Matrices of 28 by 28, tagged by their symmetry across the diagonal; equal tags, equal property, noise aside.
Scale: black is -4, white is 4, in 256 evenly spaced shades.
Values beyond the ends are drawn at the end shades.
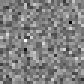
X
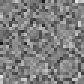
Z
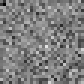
Z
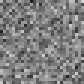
Z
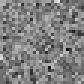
Z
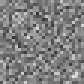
Z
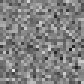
X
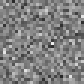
X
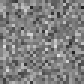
X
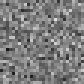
X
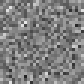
Z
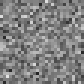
X
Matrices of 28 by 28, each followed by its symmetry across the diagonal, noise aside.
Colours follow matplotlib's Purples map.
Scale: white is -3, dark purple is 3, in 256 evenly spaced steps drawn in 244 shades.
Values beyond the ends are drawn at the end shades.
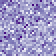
symmetric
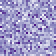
neither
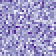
neither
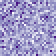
symmetric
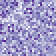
symmetric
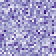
neither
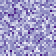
symmetric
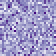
neither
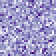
antisymmetric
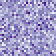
antisymmetric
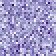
neither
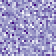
antisymmetric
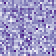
neither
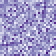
symmetric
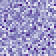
symmetric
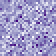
symmetric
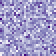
neither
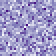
antisymmetric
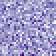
antisymmetric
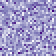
antisymmetric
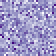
antisymmetric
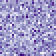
neither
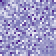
symmetric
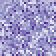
symmetric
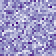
neither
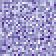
antisymmetric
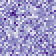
symmetric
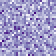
antisymmetric
